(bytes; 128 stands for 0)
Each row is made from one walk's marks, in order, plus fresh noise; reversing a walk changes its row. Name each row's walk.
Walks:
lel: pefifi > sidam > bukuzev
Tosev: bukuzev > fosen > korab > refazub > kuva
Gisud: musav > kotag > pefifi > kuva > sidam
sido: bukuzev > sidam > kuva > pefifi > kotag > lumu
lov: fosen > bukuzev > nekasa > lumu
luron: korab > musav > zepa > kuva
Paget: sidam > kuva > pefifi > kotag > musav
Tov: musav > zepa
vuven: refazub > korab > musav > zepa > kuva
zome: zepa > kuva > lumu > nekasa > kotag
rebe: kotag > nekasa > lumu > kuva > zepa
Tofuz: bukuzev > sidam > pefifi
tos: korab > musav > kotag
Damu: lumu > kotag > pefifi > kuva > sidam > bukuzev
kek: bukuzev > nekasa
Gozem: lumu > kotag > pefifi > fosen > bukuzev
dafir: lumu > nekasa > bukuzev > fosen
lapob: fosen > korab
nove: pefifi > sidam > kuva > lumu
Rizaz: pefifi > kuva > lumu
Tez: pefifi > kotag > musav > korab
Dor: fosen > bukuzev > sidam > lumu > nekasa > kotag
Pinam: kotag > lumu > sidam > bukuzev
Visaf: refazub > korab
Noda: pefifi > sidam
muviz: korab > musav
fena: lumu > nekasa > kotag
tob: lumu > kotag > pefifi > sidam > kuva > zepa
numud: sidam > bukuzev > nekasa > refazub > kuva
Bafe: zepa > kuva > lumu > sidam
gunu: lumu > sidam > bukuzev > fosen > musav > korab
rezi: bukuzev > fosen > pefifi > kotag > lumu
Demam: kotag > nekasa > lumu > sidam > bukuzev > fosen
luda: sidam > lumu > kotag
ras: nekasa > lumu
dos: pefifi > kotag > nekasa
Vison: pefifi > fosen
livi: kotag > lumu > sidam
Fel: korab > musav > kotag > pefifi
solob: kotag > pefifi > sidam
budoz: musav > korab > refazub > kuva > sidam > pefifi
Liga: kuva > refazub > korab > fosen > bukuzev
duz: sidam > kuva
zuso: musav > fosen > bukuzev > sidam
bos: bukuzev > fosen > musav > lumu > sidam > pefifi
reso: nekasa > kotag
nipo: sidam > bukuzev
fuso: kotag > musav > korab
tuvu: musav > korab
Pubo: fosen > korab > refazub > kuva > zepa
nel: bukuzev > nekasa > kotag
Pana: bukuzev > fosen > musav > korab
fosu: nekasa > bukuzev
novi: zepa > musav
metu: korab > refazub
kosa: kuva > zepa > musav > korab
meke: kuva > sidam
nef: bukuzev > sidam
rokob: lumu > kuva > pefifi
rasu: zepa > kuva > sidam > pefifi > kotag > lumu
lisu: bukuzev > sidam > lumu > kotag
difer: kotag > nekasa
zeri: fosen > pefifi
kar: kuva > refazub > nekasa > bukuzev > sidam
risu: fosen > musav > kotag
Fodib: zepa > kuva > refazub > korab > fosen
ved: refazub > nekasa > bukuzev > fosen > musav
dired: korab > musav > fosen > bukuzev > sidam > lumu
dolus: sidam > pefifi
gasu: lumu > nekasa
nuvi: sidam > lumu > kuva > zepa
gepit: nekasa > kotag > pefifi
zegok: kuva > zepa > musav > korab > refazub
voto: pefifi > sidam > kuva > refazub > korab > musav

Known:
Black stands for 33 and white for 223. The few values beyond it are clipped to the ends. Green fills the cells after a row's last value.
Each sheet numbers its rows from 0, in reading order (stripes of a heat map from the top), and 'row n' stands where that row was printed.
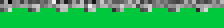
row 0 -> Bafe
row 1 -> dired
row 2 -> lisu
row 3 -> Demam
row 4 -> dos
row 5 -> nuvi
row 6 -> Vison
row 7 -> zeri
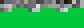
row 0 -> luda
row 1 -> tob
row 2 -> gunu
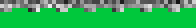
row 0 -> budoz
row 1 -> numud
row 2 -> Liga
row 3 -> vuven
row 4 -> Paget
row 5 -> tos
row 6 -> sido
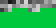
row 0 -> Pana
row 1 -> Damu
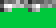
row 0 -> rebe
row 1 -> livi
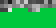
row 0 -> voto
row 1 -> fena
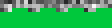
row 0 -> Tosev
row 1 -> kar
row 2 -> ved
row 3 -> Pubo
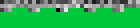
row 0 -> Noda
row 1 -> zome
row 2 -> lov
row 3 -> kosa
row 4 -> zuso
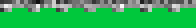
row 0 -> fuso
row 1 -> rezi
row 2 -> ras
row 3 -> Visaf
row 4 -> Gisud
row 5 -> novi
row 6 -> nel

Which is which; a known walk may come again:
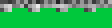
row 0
Fel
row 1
Tofuz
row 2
meke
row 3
duz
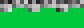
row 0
sido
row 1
lisu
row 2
muviz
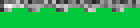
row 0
rebe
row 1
lel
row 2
novi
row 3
Gozem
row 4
gasu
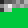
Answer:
solob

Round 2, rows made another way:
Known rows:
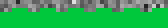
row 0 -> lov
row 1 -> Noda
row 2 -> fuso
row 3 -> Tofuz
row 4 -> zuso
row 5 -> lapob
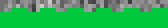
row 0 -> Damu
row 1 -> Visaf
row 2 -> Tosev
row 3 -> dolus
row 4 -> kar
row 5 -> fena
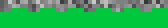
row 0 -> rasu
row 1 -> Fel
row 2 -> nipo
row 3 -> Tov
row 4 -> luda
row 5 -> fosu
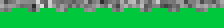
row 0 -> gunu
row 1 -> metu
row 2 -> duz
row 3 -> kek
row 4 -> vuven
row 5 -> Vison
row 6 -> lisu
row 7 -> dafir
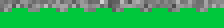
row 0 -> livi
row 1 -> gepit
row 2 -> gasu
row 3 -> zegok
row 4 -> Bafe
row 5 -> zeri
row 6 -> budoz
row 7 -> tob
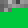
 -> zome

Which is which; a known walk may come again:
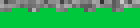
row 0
gunu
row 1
nove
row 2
Fodib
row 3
Dor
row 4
rasu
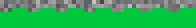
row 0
zeri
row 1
Gisud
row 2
sido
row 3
Bafe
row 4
gepit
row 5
Gozem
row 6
Paget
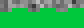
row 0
dired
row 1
tos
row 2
nel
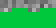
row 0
nuvi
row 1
livi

